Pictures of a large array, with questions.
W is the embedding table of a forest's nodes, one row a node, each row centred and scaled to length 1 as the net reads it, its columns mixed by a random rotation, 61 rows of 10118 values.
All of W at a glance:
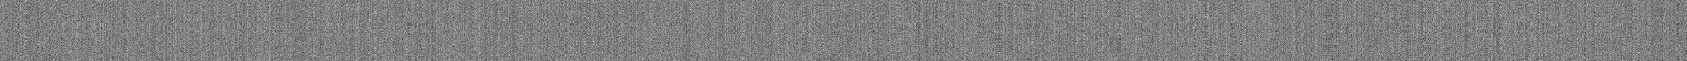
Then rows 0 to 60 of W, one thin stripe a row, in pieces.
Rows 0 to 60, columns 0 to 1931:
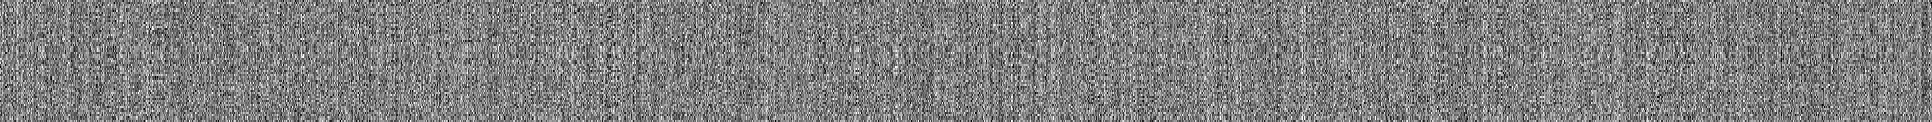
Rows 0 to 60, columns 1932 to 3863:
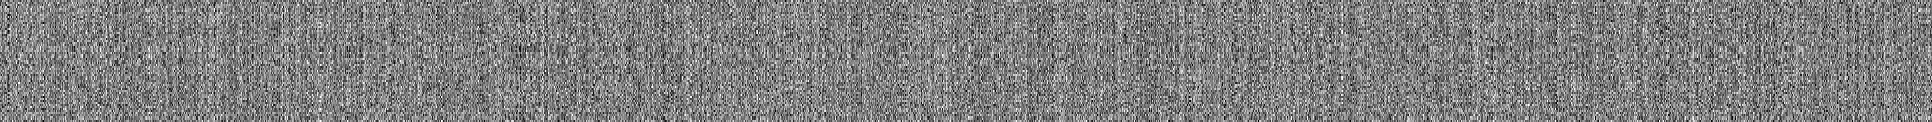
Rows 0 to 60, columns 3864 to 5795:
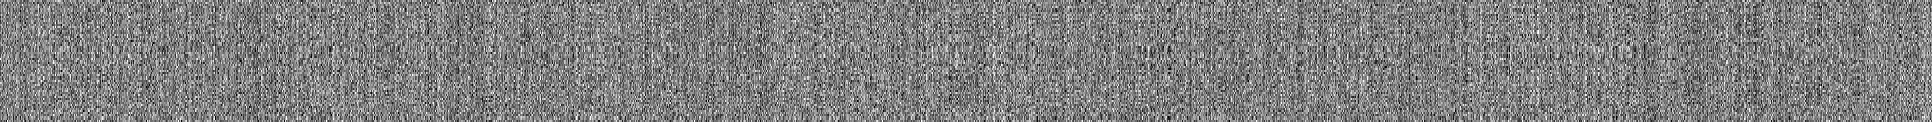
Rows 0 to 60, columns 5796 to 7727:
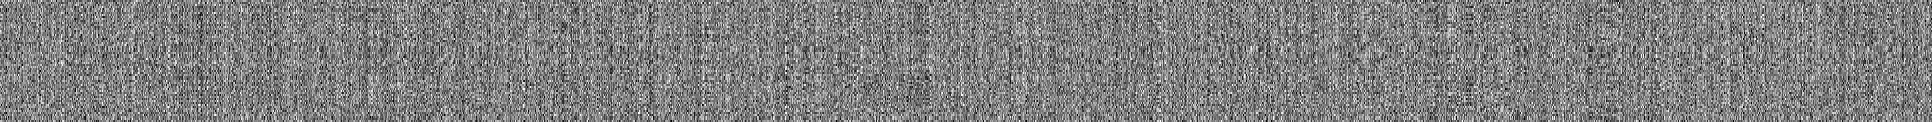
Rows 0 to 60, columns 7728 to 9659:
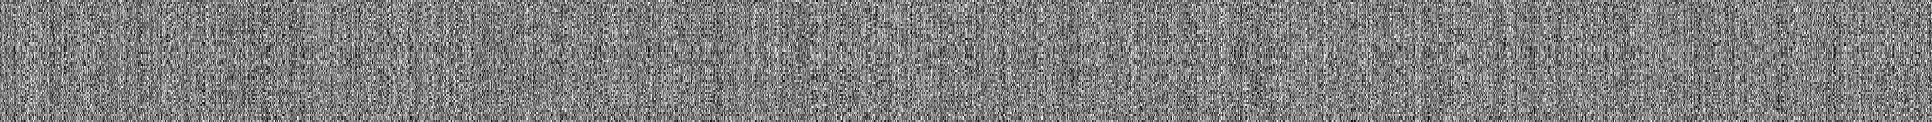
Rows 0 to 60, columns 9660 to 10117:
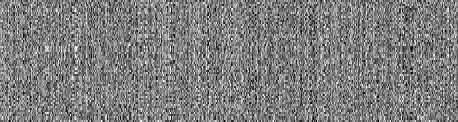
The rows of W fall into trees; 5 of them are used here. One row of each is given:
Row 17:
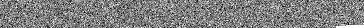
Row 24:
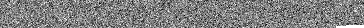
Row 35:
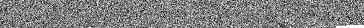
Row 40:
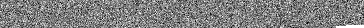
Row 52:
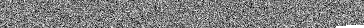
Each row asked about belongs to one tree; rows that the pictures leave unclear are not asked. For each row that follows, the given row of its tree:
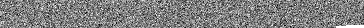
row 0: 40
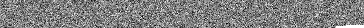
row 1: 52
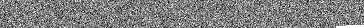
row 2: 17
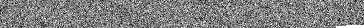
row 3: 35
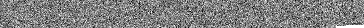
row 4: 24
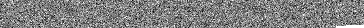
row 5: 24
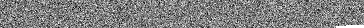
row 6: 17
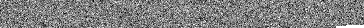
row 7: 35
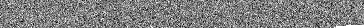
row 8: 24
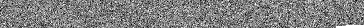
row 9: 35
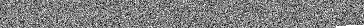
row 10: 24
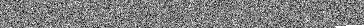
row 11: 40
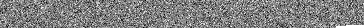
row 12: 35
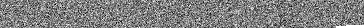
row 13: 40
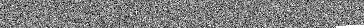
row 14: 17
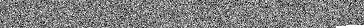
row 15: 35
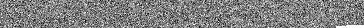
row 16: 35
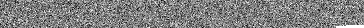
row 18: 17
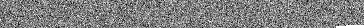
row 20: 17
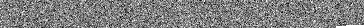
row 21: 35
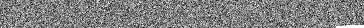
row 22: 35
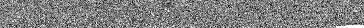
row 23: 24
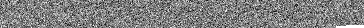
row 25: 24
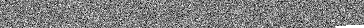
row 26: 40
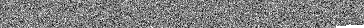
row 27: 24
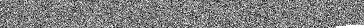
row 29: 52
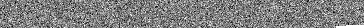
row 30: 17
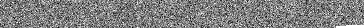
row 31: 17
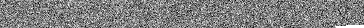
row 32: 40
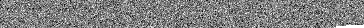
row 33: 24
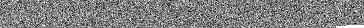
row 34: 24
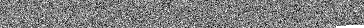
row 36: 24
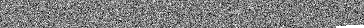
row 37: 40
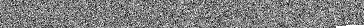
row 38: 35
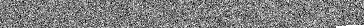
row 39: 35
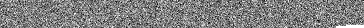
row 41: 52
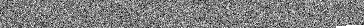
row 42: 35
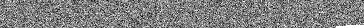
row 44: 52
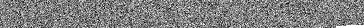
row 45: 35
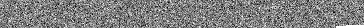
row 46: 17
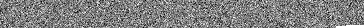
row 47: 35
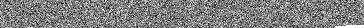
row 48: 40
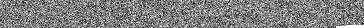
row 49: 35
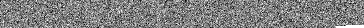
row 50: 40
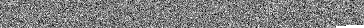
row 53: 24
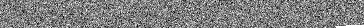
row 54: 40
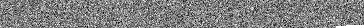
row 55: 40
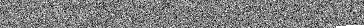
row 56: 24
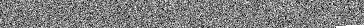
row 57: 17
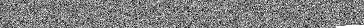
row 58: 24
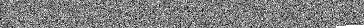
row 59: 24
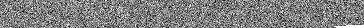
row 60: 40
